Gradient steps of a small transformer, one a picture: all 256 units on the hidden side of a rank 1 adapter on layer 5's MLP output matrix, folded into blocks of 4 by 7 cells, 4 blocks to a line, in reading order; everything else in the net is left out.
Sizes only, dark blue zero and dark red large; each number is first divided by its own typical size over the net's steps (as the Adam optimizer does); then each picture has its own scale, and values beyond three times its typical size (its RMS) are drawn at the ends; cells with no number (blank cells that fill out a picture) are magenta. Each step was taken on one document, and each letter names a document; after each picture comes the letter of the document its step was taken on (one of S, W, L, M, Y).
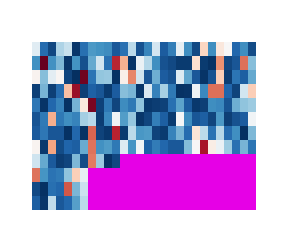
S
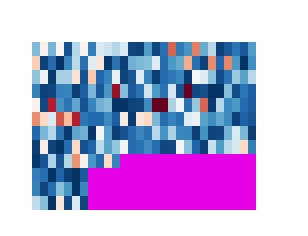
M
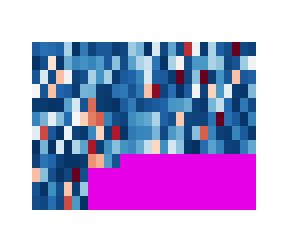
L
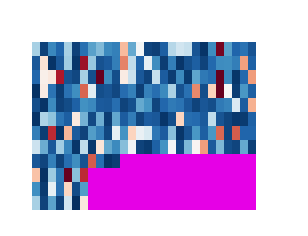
S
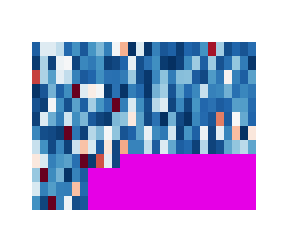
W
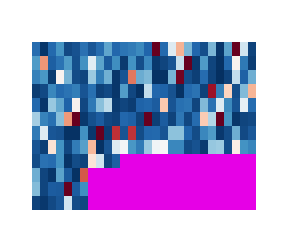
L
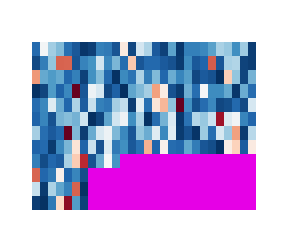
W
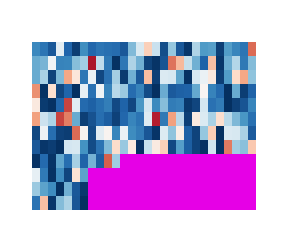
M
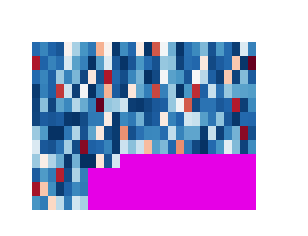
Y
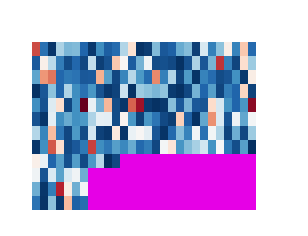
S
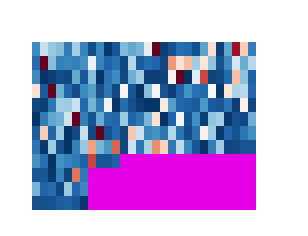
L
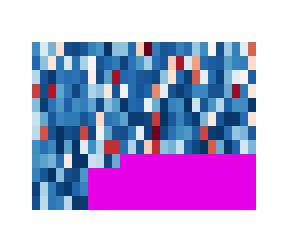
M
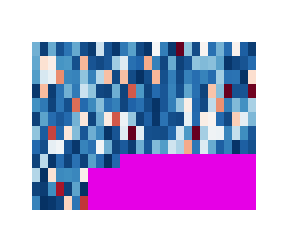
S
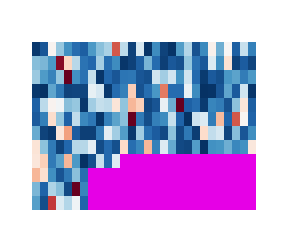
W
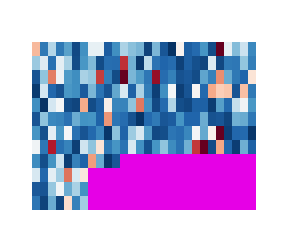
S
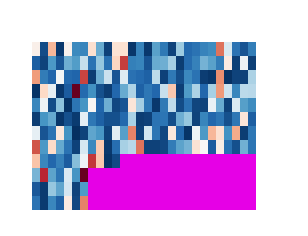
S
